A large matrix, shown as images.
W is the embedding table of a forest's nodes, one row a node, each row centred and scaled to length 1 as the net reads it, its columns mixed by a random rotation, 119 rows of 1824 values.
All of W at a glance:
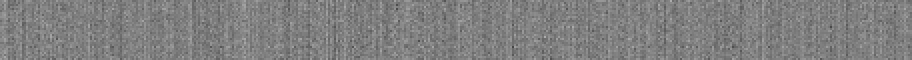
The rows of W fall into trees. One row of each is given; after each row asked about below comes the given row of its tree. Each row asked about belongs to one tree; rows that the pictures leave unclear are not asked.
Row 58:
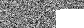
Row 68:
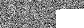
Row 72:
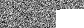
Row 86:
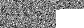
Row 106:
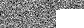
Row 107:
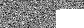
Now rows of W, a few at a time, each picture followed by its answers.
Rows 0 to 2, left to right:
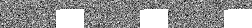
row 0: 106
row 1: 106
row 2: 106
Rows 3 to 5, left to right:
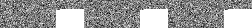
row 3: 72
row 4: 107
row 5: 72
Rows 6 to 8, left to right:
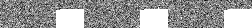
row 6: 68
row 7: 58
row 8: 107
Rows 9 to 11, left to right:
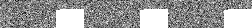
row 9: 107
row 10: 107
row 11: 68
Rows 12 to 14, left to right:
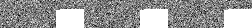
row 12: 106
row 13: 107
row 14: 86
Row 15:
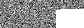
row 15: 68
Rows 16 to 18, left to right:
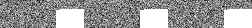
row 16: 107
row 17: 106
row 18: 107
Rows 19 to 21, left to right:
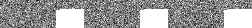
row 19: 107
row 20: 58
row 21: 72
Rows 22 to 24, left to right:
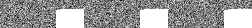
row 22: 68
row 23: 107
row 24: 106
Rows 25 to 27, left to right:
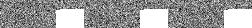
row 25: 68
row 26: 68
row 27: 58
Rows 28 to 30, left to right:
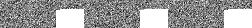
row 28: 106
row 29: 107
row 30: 106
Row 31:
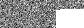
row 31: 58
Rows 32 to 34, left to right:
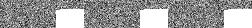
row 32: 72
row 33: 68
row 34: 106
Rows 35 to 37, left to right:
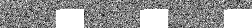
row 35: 86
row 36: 106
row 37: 86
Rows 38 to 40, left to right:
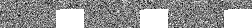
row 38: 106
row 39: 68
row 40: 106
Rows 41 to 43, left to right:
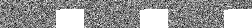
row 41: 58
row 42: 58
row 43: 58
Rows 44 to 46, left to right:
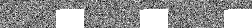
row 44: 107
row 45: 86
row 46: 106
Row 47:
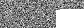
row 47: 72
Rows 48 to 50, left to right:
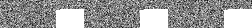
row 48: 58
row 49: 72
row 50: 107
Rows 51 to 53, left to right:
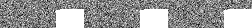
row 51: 72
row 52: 72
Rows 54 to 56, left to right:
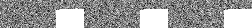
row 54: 68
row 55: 68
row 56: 68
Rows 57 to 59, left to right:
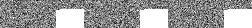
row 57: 107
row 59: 72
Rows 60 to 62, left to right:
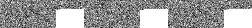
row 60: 86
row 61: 107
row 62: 86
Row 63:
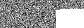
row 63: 107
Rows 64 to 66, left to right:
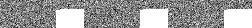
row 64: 58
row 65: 86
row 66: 106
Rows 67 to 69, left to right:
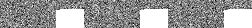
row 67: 72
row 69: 72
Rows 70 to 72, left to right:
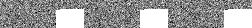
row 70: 68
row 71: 58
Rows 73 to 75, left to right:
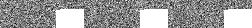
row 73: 58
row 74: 72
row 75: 68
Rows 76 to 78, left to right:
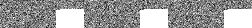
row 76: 107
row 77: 68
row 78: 68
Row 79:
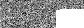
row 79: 107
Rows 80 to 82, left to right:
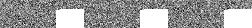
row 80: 68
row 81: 106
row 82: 68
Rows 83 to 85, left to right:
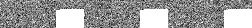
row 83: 106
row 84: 107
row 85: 106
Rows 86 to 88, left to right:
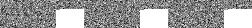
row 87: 58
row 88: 58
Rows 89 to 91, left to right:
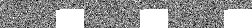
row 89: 107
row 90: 86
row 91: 72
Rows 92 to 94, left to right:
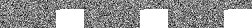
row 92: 72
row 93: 72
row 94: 72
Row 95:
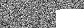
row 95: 72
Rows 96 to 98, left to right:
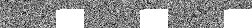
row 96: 107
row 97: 68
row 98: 86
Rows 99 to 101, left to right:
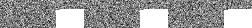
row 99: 72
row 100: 72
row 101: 68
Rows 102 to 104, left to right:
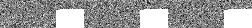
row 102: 106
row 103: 68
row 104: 68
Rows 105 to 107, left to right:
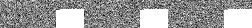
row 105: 106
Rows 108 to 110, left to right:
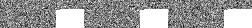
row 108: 72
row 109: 58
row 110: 86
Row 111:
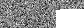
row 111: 72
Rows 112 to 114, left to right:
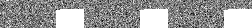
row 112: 68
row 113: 107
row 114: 107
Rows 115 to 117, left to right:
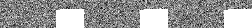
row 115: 106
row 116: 68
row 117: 68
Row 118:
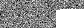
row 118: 106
